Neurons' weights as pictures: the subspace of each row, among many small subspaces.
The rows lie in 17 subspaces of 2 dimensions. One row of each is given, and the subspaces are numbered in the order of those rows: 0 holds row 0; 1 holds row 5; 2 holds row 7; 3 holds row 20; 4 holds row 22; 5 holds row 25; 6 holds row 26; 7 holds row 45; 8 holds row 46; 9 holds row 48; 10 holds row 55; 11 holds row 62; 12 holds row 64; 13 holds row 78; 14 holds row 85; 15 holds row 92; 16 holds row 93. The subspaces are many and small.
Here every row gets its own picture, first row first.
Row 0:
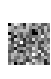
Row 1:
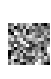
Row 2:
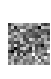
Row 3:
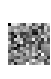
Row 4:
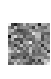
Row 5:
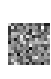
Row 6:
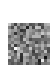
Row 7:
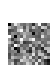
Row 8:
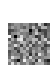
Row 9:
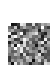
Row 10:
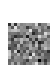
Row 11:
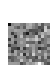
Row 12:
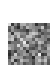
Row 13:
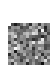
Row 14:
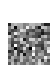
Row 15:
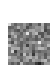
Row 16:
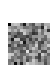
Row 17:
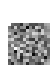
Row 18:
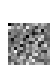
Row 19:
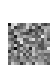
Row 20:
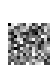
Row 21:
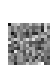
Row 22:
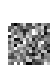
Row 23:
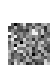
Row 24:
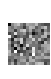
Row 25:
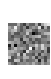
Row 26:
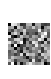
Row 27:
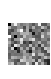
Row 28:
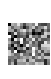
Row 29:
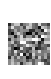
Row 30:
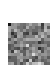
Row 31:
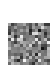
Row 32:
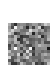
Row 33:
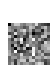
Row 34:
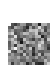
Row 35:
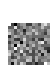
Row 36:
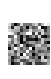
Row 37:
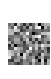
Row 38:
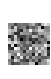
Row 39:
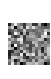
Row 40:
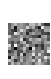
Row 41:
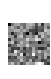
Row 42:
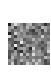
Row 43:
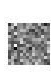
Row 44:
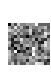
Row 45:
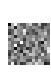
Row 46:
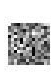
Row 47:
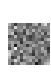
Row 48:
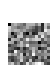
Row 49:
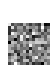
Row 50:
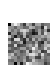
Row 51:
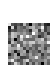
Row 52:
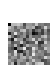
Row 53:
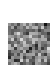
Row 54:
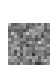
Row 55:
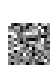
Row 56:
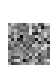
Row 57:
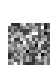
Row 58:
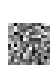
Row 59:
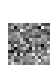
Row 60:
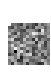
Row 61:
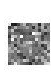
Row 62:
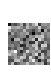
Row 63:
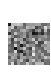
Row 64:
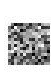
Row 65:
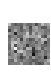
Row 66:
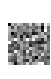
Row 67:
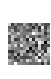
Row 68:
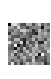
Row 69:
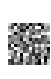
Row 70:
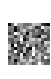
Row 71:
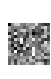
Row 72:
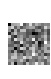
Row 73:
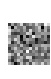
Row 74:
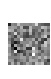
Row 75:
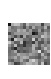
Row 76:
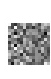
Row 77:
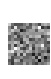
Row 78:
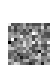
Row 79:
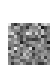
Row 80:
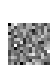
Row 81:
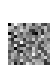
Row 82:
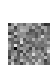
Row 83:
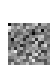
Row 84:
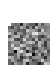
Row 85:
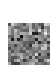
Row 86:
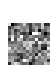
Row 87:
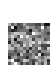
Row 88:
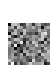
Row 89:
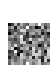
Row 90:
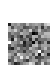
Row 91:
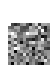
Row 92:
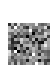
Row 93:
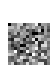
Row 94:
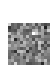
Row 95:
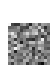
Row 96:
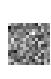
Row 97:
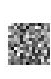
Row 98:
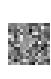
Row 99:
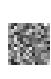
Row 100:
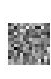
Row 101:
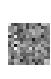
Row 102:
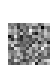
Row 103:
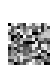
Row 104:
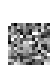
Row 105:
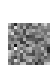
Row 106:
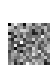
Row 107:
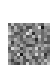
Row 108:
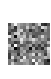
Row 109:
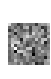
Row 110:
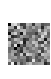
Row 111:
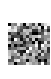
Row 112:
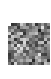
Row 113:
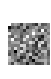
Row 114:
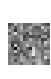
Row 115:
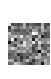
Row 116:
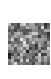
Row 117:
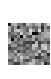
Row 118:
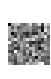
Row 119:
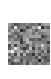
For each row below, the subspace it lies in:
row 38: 13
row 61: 14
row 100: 16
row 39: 6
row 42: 0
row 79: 10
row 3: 3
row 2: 12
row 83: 11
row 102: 2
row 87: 3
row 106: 0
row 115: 13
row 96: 11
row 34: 3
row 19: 3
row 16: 4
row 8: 14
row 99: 3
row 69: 16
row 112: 6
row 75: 13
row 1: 7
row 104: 2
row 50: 4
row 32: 3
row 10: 15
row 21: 1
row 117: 2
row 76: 6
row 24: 8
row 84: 16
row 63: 5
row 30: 9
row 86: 14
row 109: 15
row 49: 1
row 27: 2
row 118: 1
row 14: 5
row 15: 9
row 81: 0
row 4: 14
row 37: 16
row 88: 6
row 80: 4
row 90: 13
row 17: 16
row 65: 15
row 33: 8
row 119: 12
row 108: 13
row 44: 15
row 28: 8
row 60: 16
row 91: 10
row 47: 7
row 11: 9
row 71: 8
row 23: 0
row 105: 7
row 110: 6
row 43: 0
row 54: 9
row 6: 16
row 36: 10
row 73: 1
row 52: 5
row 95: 10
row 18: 11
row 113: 11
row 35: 7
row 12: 7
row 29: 1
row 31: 14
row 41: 9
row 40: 5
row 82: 0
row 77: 12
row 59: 12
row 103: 2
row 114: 15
